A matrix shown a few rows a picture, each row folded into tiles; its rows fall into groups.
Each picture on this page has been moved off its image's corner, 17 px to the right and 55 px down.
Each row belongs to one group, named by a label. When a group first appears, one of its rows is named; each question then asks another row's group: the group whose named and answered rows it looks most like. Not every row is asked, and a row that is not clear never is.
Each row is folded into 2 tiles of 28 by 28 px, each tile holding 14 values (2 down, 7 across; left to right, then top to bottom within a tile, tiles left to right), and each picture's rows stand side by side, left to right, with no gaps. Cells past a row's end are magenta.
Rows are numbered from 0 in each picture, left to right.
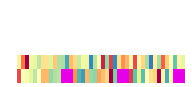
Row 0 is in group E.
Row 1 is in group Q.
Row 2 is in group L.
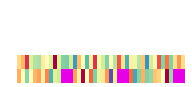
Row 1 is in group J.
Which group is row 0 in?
E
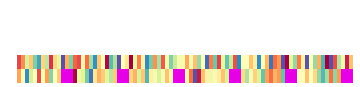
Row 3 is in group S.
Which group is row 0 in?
L
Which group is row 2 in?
S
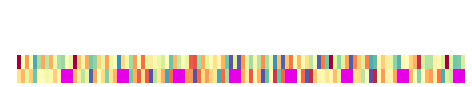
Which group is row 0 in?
S
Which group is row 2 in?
J
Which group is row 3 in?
E
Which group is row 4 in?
J
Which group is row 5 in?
S
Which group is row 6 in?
L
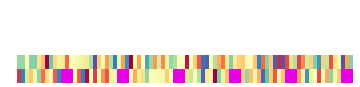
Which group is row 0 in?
Q
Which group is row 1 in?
S
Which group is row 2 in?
S
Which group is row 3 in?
L
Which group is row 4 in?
J
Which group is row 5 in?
L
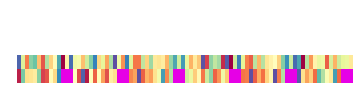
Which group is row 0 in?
Q
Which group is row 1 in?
S
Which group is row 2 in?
E
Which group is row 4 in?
E
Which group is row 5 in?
J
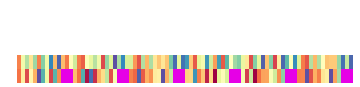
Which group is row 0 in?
J
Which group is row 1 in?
E
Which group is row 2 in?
E
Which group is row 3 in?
E
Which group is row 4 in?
S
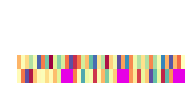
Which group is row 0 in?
S
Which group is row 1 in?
L
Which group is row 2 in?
J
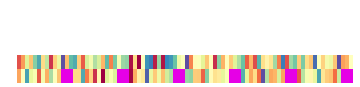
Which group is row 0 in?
L
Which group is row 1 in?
E
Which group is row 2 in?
S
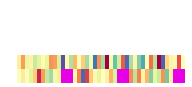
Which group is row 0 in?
L
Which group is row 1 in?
S
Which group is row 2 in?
J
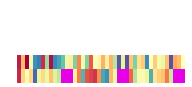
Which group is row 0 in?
S
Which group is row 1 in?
E
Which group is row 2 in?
Q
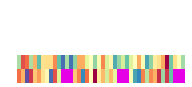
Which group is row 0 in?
E
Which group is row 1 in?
E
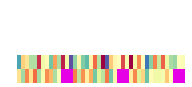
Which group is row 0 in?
J
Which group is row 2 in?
S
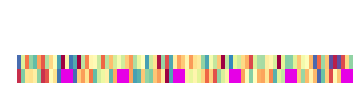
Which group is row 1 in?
J
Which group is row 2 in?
Q
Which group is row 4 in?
E
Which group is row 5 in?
J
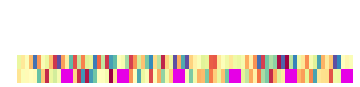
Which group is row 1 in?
S
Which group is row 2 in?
L
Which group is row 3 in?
Q
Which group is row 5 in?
S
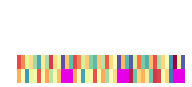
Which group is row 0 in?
L
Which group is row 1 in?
L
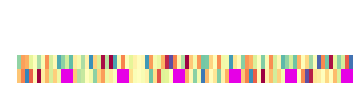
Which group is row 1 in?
Q
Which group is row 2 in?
Q
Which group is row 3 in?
L
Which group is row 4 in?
E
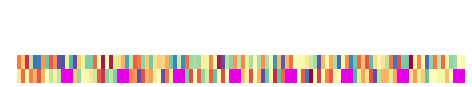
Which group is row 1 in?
Q
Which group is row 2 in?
E
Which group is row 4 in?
J
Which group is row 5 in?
S
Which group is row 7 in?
S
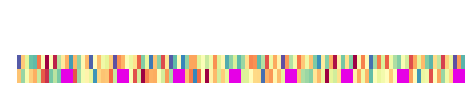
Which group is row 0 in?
Q
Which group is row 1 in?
Q
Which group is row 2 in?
S
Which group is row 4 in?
Q
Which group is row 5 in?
L
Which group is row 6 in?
S
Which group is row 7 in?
L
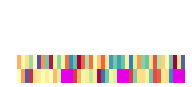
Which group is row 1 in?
E
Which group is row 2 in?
Q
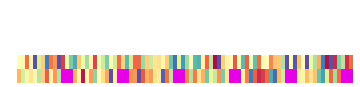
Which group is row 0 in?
Q
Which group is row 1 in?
J
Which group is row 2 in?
E
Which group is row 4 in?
E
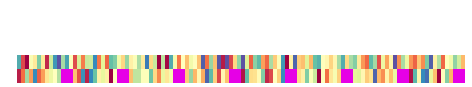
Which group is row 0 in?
E
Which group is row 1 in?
S
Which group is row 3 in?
J
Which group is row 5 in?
L
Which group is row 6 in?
Q
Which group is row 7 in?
L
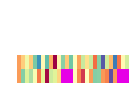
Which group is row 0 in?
L
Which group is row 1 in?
J
